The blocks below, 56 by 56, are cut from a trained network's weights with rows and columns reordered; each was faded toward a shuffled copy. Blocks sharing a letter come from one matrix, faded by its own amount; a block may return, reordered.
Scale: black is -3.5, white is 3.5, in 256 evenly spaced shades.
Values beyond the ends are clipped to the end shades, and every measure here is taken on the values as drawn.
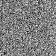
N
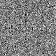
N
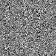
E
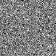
E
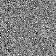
E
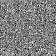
N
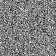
N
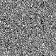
E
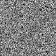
E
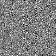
E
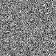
E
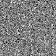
E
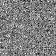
N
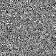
E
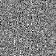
E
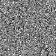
E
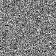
N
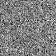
N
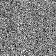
N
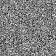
N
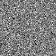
E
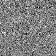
N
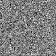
E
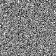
E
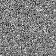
N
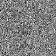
E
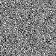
E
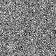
N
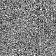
N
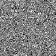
E
